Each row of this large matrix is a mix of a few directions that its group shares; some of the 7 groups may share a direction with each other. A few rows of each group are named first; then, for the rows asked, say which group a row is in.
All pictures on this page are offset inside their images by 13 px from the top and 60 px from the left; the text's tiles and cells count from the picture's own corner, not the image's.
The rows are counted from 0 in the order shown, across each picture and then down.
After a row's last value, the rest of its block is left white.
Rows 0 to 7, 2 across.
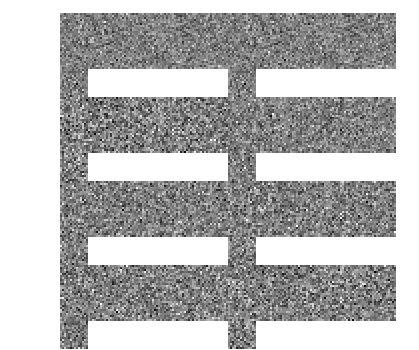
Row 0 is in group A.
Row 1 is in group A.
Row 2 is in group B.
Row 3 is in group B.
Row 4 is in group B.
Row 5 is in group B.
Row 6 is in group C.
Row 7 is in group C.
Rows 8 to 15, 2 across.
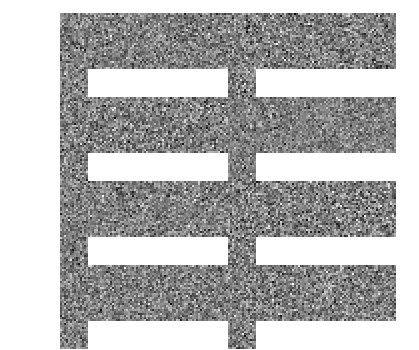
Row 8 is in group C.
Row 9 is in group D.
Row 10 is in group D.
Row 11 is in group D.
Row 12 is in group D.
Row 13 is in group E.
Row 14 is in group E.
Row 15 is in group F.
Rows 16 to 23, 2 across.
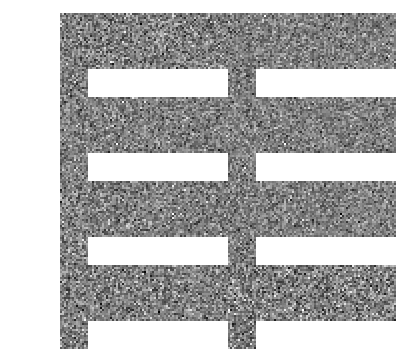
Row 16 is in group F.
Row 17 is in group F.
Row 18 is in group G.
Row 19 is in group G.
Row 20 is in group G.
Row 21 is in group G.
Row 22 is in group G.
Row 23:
C
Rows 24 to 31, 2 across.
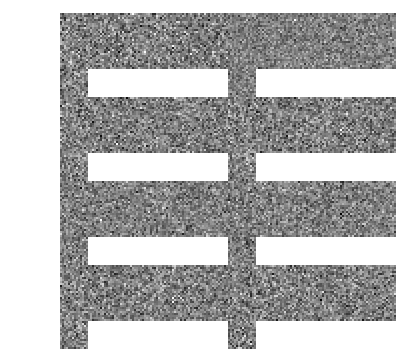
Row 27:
C
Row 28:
G
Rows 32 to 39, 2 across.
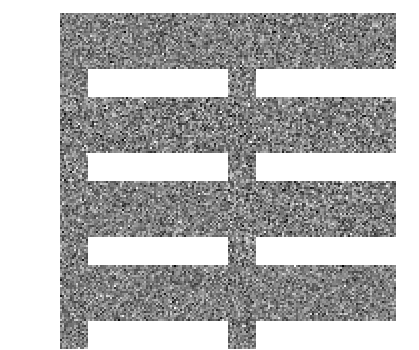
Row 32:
F
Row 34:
C
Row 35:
G
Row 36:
B
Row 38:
D
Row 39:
G
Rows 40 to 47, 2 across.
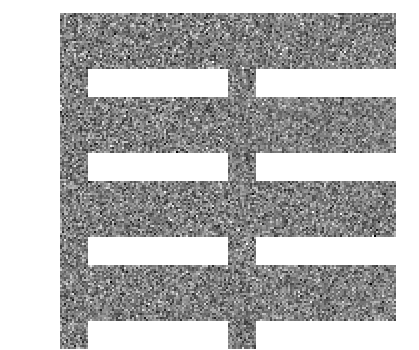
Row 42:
F
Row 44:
E
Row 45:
G
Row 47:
D
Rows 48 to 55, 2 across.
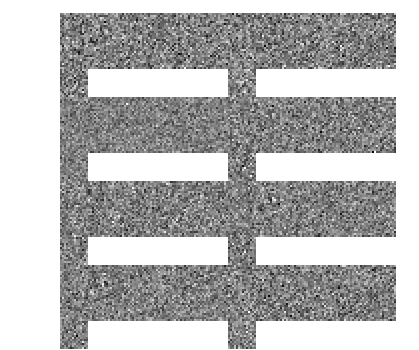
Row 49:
D
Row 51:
G
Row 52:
B
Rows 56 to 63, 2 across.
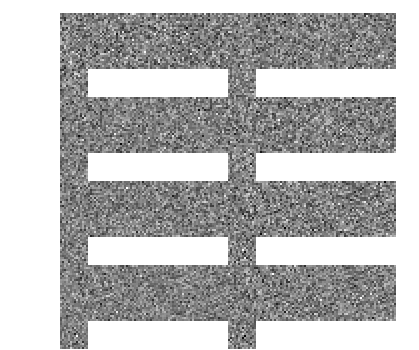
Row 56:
G
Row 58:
B
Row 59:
C
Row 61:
C
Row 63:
G
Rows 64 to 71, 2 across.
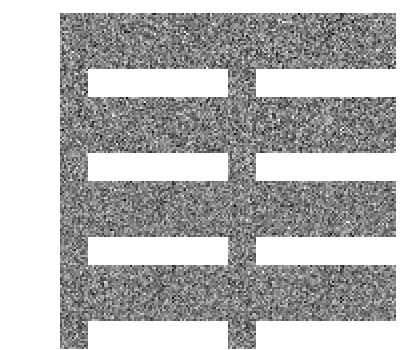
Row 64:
G
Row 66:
C
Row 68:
F
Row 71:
C
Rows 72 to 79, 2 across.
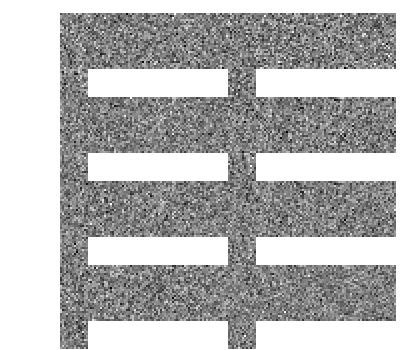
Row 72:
G
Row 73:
F
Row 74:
F
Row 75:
B
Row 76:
G
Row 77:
B
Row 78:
C
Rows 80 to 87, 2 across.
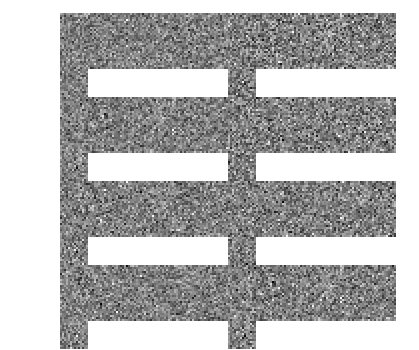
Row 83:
E
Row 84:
G
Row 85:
D
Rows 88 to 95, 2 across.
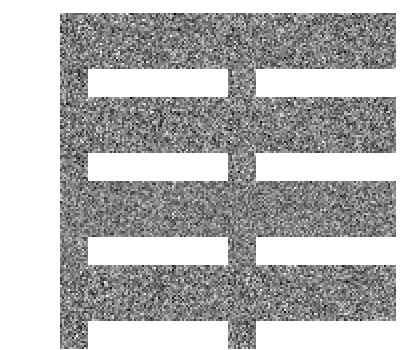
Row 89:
C
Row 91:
C
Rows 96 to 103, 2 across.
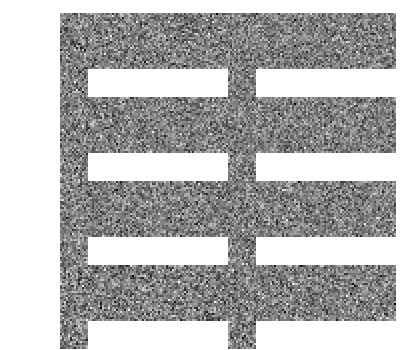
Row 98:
F
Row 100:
B
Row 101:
F
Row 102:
D
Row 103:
G
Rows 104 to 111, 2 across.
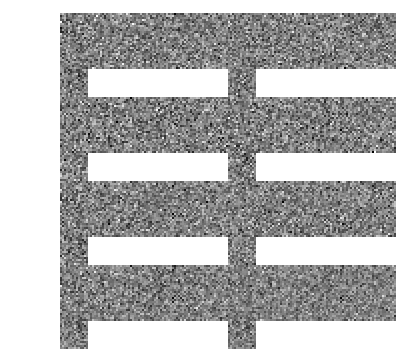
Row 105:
F
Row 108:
G
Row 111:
F
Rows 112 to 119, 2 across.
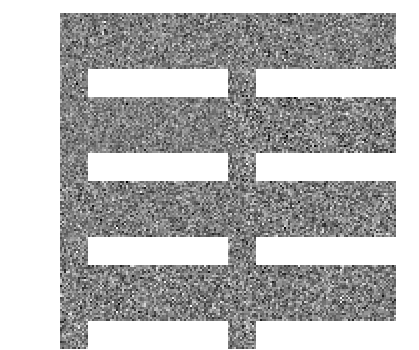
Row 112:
D
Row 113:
F
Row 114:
E
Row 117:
G
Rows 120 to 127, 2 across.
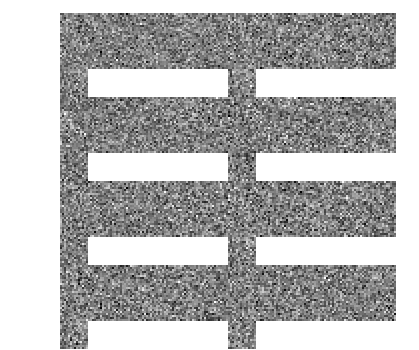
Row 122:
C
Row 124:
E
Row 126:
D
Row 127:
F
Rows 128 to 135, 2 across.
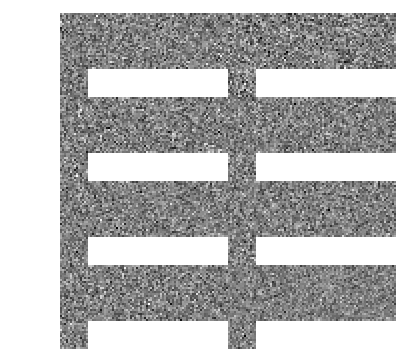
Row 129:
B
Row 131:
E
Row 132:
B
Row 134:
E
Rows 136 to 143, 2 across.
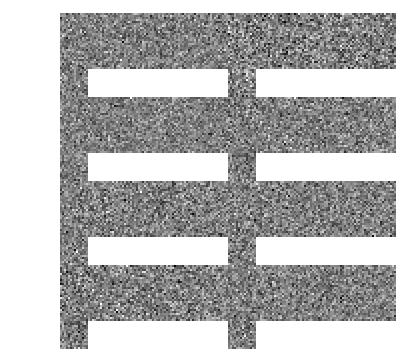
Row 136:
B
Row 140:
F
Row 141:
G
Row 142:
C
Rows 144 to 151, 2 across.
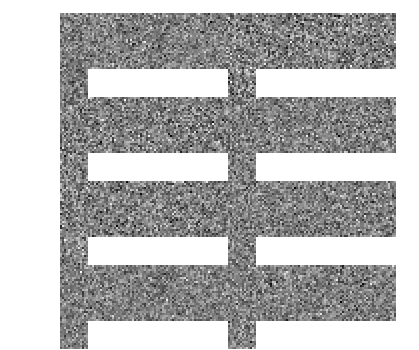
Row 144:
D
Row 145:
B
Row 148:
C
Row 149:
E
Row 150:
G
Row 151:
D
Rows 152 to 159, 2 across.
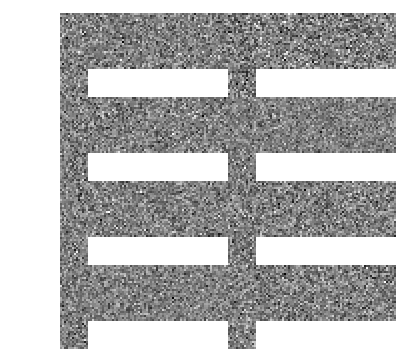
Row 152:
B
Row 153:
B
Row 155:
F
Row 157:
C
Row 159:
B
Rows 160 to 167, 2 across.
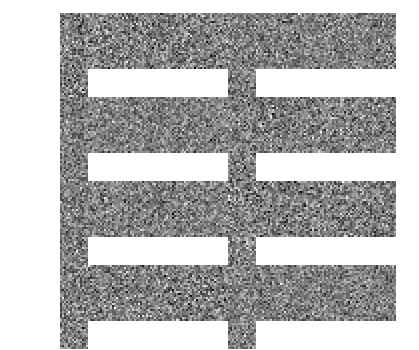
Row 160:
B
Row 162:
B
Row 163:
C
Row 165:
F
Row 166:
E
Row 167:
B
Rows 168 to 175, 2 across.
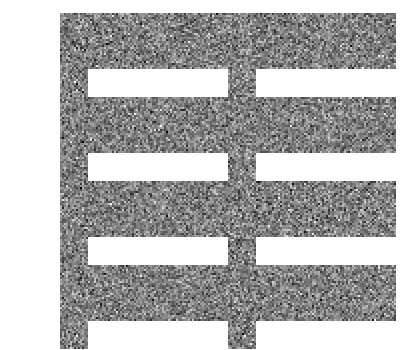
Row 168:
C
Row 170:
G
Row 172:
G
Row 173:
E
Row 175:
G
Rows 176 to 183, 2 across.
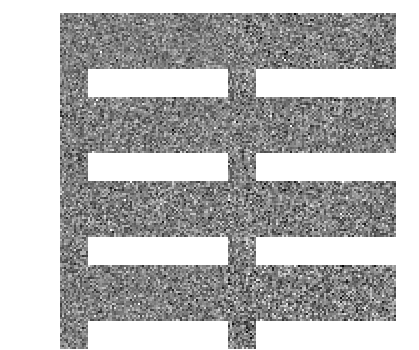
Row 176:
G
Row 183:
C
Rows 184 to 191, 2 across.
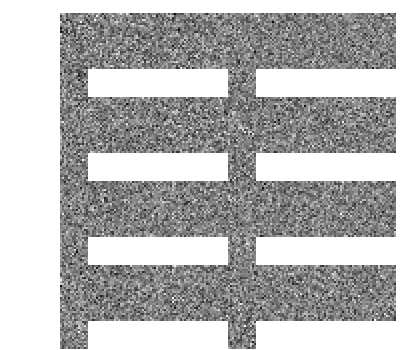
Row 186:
E
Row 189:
F
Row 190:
D
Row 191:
G
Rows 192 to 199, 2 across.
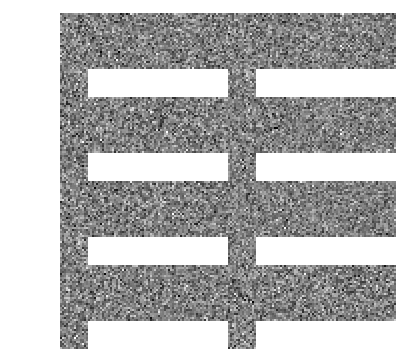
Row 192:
F
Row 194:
G
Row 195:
D
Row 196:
B
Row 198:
G
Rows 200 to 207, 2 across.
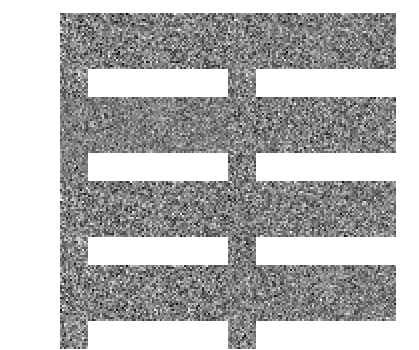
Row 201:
G
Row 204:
D
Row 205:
F
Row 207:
D
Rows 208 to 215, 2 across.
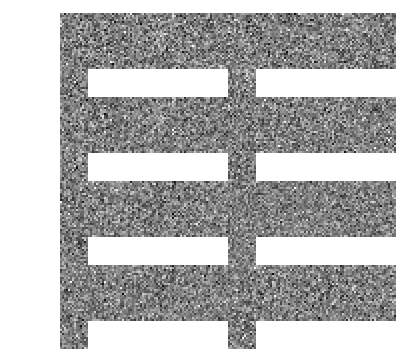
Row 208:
F
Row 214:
B
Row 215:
G
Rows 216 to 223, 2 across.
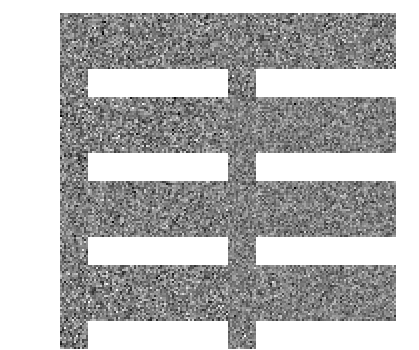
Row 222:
F
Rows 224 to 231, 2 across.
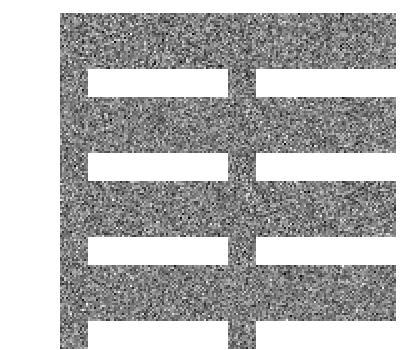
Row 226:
C
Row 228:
B
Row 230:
G
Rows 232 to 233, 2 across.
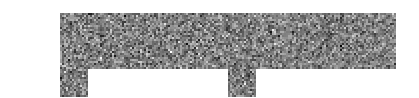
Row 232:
E
